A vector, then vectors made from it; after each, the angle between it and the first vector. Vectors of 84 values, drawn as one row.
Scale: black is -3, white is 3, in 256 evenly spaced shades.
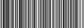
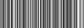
partly aligned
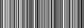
nearly opposite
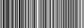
nearly parallel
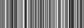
orthogonal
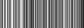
partly opposed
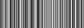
partly opposed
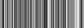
orthogonal
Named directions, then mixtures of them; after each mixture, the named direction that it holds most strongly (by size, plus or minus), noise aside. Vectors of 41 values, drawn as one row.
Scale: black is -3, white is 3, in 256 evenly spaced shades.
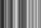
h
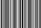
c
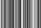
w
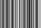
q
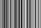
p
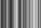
h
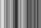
h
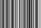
q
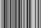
p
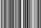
w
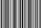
c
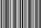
c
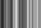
h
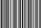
c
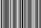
c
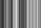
h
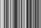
h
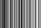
p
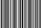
c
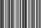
p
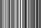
p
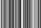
w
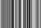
w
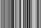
w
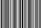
c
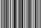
c
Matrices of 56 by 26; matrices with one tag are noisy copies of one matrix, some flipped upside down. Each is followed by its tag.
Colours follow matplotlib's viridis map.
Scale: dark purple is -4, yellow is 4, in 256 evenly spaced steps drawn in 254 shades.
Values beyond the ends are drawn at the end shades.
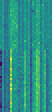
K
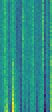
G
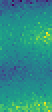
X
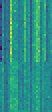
K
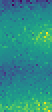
X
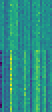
K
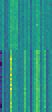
K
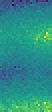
X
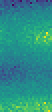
X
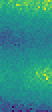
X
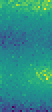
X
